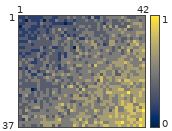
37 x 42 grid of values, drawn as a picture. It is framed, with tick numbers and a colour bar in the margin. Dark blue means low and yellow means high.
Ninth with the lowest average: top left. Grain: fine. Ninth with the highest average: bottom right. Odd rows or columns: none. Average level on the scale: 50%. Slope: up to the bottom right. Stripes: none. Mirror symmetry: none.
